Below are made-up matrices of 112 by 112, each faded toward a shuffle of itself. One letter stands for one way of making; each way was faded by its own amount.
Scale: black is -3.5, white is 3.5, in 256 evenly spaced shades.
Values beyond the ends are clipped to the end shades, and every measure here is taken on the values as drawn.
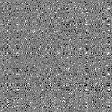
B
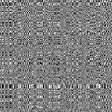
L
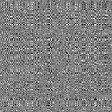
L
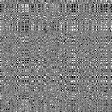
L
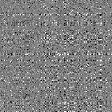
B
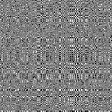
L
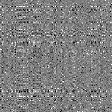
B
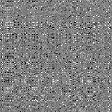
B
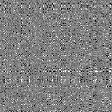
B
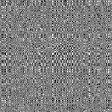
L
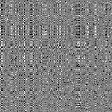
L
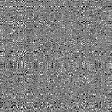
B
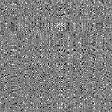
B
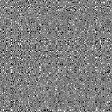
B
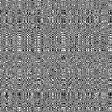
L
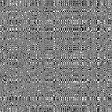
L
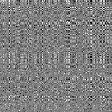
L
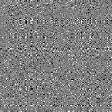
B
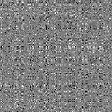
B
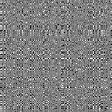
L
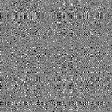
B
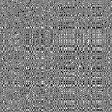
L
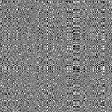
L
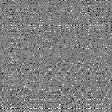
B
